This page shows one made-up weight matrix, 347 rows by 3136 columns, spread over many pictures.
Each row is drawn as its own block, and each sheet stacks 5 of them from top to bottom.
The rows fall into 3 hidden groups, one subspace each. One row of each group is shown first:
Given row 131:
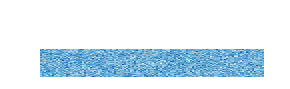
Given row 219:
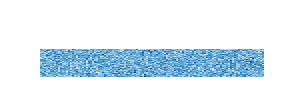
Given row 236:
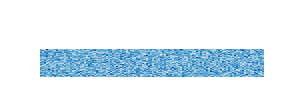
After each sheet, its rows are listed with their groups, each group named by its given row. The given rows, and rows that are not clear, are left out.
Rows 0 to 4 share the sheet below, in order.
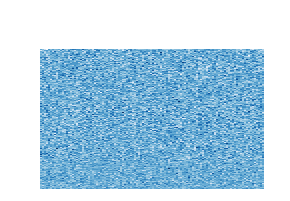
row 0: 236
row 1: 236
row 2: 236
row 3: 131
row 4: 236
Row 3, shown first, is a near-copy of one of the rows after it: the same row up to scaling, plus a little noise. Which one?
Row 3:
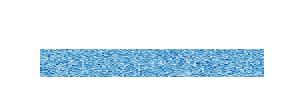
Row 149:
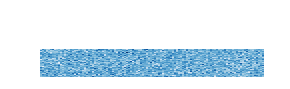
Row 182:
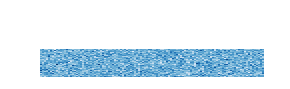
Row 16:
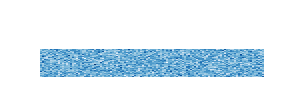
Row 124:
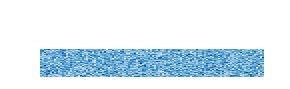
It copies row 182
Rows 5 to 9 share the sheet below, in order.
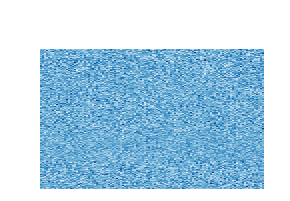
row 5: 219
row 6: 219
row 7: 131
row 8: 131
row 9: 236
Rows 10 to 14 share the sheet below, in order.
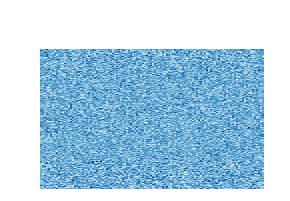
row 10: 236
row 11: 236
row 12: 219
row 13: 131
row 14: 131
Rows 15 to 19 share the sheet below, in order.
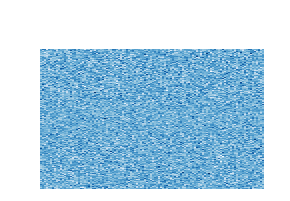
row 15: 236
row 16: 131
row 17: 236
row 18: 131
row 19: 219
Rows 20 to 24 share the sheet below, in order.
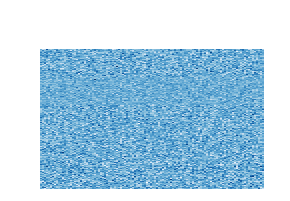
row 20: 236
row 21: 236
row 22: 219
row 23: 236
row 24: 131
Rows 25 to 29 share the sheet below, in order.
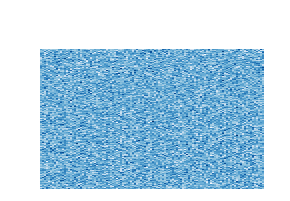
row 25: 219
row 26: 219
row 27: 236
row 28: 236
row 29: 236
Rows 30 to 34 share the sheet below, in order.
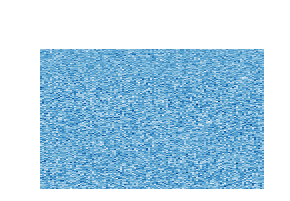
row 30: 131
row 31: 131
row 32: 236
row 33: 131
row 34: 236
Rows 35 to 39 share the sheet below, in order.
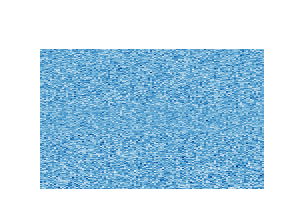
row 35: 131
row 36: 131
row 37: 236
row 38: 131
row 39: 131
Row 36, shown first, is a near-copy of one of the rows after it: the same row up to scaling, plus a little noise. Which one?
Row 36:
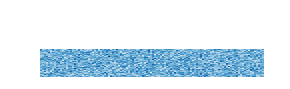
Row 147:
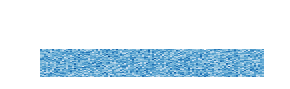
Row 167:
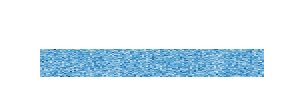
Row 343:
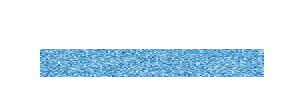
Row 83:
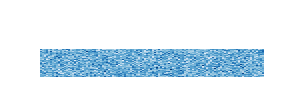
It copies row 147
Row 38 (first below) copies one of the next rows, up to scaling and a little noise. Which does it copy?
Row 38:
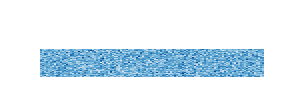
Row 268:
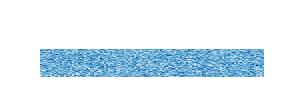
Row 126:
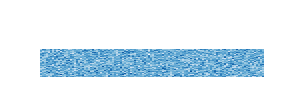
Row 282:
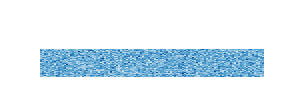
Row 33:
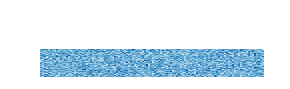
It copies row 282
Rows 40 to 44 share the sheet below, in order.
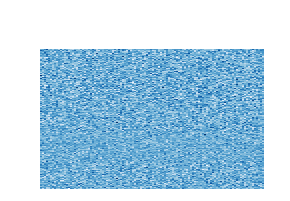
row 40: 236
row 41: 236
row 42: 236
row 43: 219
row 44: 236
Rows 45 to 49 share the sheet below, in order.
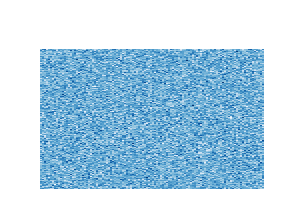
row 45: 236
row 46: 236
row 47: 219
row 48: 236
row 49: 219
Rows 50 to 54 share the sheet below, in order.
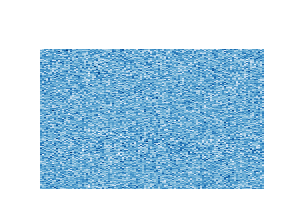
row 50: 219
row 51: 131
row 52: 219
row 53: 131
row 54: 219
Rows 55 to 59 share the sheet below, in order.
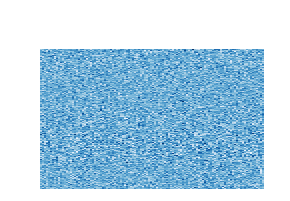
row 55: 219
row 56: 131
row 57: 131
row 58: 236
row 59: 219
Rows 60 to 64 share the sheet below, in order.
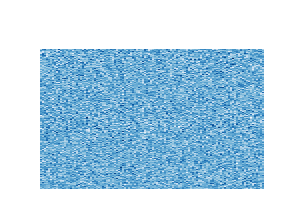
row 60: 131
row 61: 219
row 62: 219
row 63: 236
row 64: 236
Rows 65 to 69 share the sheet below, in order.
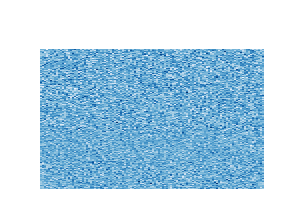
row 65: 236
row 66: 219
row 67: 236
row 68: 219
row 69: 131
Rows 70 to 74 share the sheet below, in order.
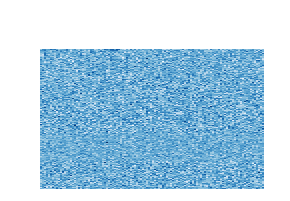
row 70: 219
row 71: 131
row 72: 131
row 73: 236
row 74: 131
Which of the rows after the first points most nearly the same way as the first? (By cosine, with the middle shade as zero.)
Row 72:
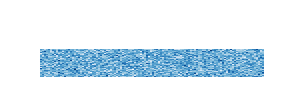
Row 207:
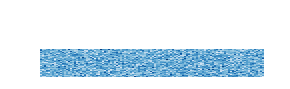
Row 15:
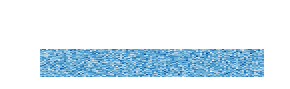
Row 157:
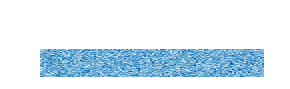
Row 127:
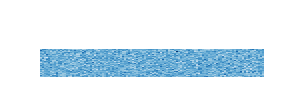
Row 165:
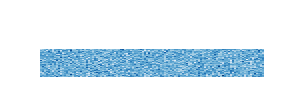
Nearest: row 207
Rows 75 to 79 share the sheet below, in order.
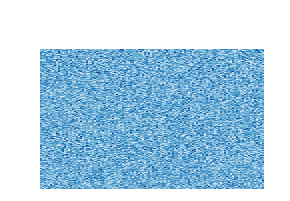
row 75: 219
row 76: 236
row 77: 131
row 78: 219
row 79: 131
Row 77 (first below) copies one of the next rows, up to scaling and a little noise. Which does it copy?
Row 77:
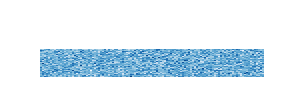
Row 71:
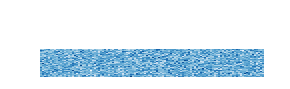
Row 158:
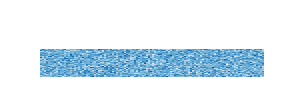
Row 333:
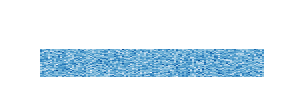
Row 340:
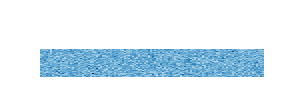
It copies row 71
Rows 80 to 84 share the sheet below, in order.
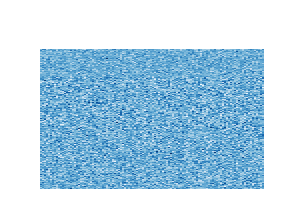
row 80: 236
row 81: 219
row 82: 236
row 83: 131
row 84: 236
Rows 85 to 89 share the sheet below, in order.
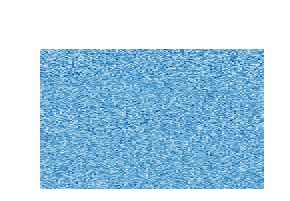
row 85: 131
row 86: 219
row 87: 219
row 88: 236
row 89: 219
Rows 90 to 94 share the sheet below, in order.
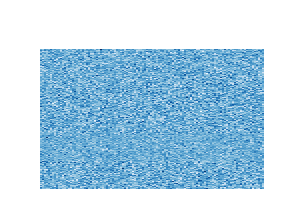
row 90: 131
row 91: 131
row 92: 131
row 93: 131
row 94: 236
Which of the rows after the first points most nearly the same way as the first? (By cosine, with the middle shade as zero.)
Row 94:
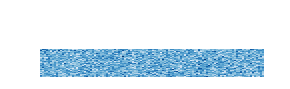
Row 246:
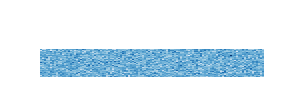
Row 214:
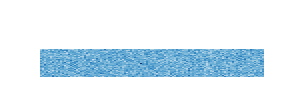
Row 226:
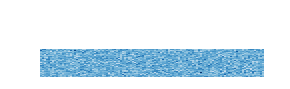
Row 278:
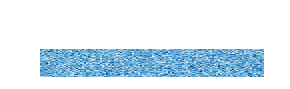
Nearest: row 226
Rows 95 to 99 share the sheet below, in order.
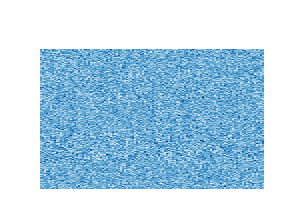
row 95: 219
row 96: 131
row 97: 131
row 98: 219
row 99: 236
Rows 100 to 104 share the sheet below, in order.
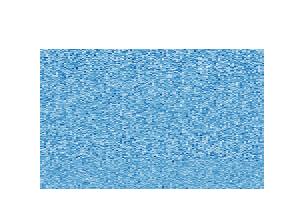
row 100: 236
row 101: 131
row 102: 236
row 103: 236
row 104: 131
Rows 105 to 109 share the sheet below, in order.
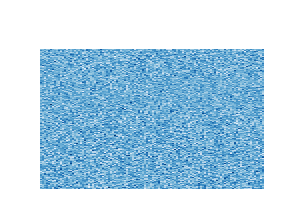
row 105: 131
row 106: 219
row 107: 131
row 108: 131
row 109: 219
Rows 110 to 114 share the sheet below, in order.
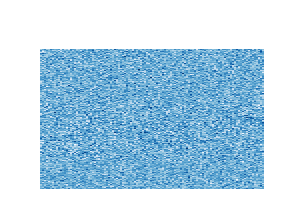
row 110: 131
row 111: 219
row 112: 219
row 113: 219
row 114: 236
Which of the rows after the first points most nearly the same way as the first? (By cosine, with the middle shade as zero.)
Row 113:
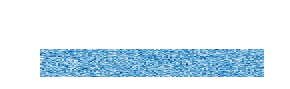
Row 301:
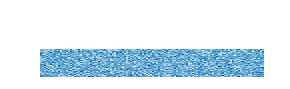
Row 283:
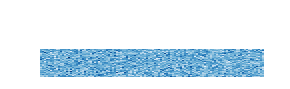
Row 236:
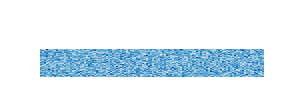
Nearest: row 301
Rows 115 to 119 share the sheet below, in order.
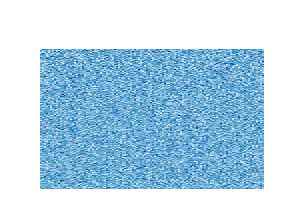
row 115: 131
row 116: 236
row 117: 131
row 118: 236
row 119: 236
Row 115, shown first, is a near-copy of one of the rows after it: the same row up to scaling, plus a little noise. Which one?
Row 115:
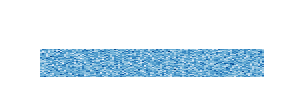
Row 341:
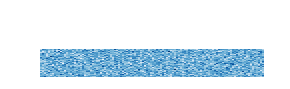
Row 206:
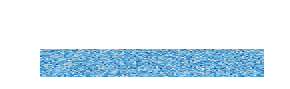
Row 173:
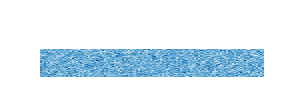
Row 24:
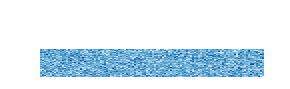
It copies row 341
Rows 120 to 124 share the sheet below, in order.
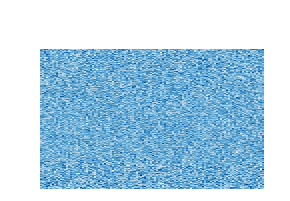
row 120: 236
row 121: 236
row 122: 219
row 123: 219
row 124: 131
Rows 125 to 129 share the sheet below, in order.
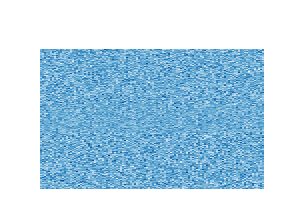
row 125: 219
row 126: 131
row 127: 236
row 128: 219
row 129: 236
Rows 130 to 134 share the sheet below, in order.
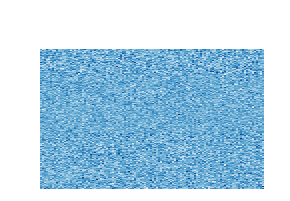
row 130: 236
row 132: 131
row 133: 131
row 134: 131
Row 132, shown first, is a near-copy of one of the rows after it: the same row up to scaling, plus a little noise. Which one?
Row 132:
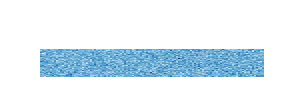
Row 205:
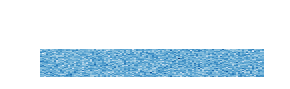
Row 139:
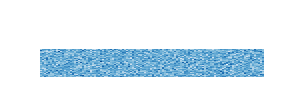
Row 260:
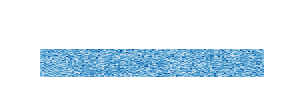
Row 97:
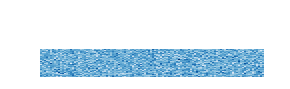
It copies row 205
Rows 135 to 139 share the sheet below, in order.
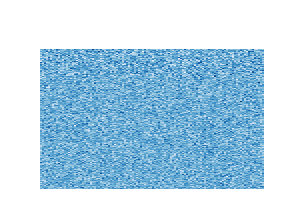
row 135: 131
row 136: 236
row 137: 219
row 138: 219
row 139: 131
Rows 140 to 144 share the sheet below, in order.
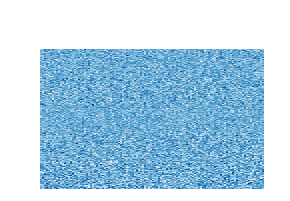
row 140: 219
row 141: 219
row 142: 131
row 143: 236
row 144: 219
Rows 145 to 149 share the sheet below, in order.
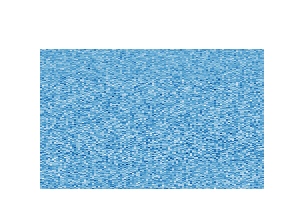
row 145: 236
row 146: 131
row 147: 131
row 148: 131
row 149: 131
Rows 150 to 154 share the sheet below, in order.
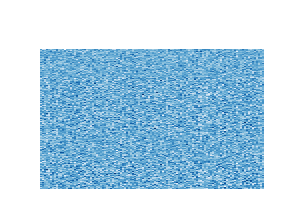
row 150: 236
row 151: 236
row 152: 236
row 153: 236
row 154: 236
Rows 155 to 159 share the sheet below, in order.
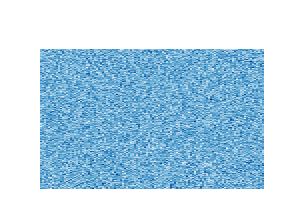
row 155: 219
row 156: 236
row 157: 131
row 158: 131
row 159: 219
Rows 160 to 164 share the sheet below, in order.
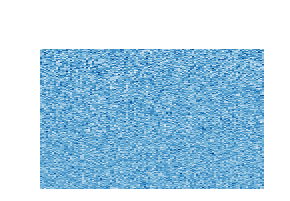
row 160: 219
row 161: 219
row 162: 219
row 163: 131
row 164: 131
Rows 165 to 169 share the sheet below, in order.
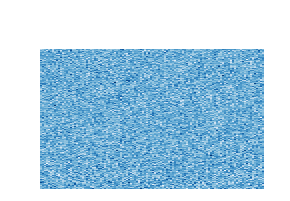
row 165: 219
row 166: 131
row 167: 131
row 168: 236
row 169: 131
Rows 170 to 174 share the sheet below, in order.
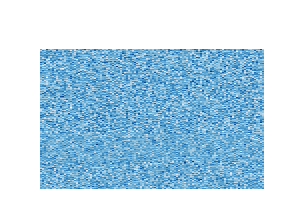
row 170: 236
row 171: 236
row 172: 219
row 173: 131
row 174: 219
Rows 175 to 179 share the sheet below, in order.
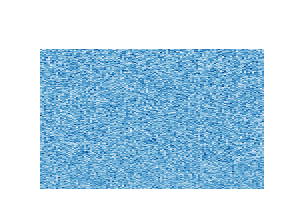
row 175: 236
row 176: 219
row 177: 219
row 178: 219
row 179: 219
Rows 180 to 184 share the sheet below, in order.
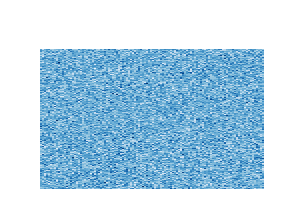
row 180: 131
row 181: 236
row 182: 131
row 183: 131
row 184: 219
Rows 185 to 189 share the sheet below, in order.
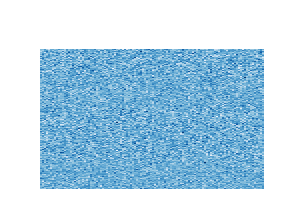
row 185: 131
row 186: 219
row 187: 236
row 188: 236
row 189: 219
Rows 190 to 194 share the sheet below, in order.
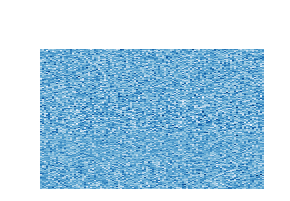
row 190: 219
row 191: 131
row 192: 236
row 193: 236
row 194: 131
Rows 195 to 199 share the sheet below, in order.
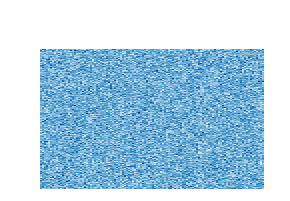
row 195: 236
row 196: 219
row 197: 236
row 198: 236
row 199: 131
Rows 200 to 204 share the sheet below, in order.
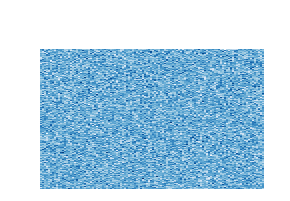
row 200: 219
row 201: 219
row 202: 131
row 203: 236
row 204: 236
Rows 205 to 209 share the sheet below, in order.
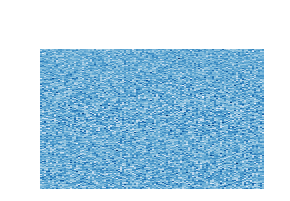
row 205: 131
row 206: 131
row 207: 131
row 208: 236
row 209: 236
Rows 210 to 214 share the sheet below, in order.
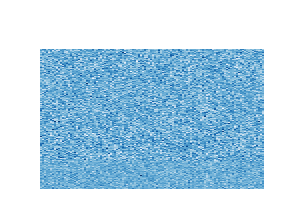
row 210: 131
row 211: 236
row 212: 219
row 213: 131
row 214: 219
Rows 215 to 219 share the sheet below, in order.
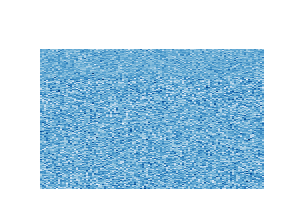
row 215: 131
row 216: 131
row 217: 219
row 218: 236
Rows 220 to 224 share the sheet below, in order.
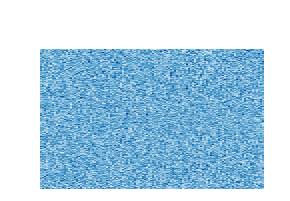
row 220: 219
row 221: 236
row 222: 219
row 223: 236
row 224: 236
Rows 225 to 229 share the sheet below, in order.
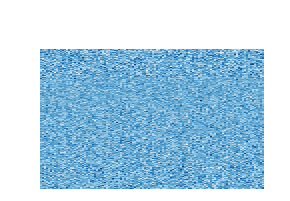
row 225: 131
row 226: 236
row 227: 236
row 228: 236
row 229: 131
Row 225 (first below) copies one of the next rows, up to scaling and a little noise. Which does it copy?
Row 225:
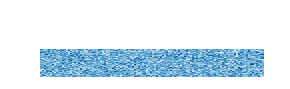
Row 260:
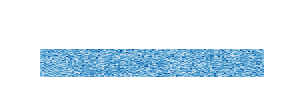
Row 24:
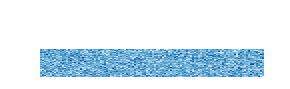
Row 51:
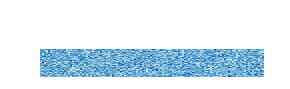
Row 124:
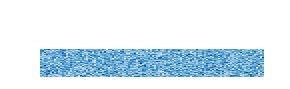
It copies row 24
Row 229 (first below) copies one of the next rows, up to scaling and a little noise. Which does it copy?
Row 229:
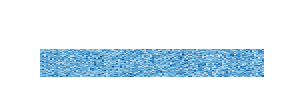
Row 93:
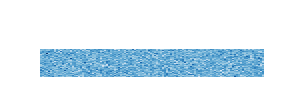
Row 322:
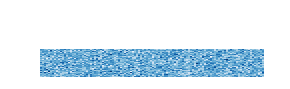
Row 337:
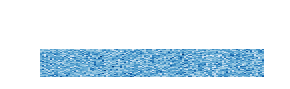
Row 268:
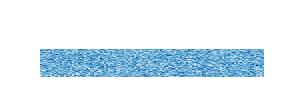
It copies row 337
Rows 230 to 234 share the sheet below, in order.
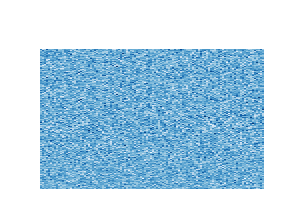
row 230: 236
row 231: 236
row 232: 219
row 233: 219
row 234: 236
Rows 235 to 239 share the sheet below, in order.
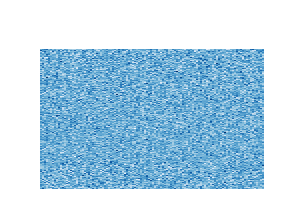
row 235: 236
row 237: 219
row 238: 236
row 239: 219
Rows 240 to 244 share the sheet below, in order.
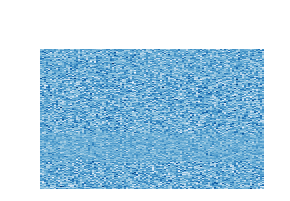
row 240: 219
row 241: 236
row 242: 131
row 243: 236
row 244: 131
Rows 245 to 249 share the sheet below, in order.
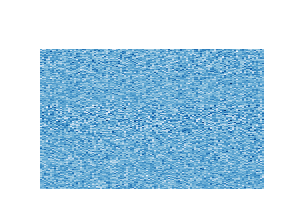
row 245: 236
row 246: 236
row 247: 131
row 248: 131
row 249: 219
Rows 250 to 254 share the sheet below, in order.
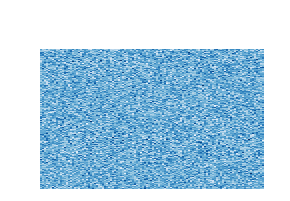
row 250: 219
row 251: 236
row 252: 219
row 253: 236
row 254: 219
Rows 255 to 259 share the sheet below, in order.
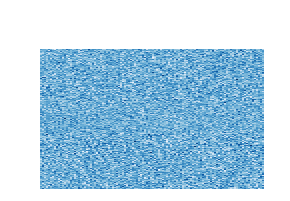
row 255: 131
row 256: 236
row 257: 219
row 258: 219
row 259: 131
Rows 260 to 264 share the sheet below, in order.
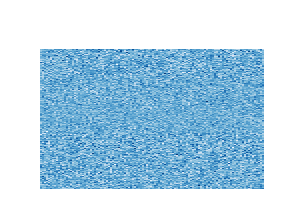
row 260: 131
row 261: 219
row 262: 219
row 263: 236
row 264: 219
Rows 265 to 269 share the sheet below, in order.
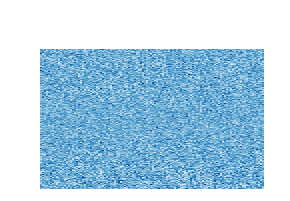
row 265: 131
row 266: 219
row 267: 236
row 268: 131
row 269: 131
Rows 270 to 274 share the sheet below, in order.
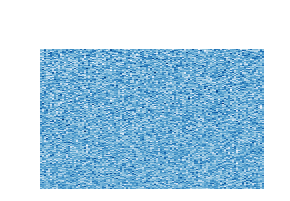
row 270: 219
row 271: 219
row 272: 131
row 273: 219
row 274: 236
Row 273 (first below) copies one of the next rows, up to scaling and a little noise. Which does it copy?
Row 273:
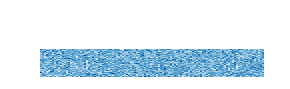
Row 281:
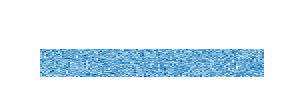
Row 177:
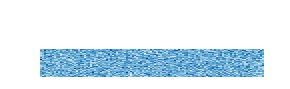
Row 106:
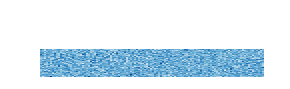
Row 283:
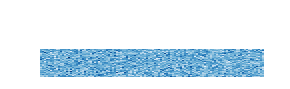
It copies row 281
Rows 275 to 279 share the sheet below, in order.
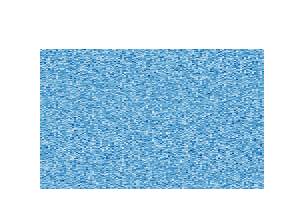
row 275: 236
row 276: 236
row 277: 131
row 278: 131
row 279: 236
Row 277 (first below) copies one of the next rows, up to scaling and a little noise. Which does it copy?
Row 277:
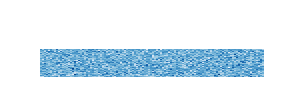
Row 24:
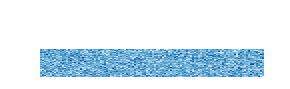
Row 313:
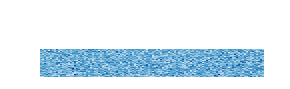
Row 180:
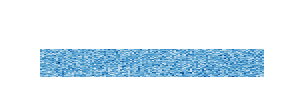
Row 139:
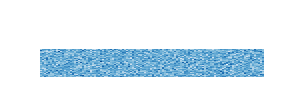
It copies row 313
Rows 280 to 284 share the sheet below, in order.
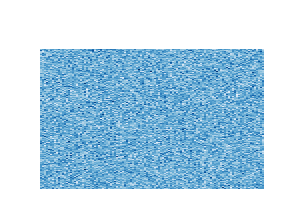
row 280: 131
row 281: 219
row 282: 131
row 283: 219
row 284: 219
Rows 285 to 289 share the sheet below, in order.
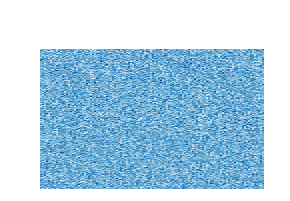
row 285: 131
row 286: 236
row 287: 236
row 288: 236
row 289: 236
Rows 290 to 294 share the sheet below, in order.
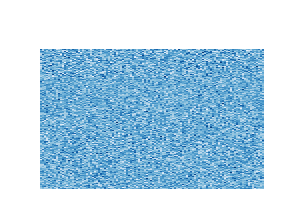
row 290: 219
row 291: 219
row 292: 236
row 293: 236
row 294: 219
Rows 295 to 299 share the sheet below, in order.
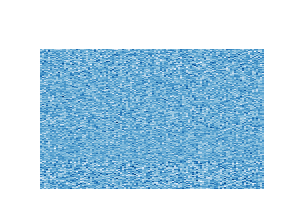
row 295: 131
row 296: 236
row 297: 236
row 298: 236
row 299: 236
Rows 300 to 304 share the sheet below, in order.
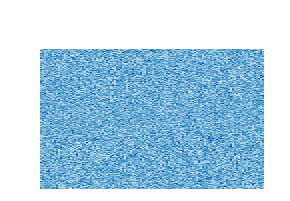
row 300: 131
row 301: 219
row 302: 131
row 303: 219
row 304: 236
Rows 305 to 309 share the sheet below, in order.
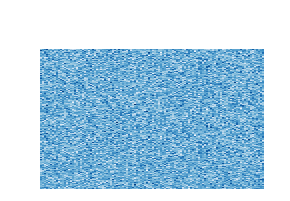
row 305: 236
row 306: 131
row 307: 236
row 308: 236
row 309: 219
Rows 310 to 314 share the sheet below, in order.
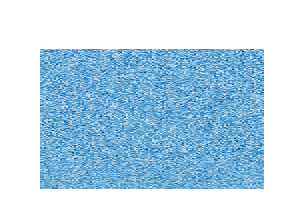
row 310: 131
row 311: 131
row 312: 219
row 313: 131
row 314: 236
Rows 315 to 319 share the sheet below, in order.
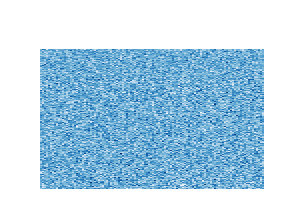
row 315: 236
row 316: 131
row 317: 219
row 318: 131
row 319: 131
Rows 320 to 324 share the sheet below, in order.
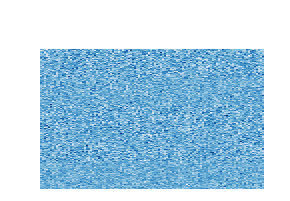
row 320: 236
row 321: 219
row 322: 131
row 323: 219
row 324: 236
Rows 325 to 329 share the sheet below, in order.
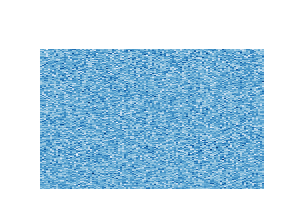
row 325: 236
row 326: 219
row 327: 236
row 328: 219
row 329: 236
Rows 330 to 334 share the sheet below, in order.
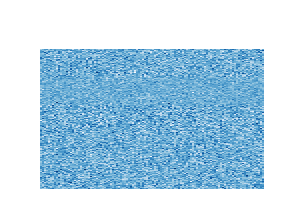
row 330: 219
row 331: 131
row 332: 131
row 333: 131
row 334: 219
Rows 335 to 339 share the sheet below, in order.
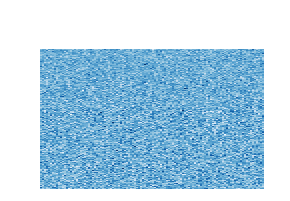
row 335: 219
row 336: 236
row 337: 131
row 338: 236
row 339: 236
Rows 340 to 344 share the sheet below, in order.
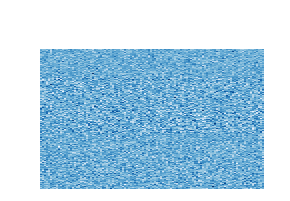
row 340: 131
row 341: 131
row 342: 131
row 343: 131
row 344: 236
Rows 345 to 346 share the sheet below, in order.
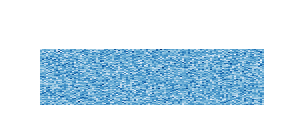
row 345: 131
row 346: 236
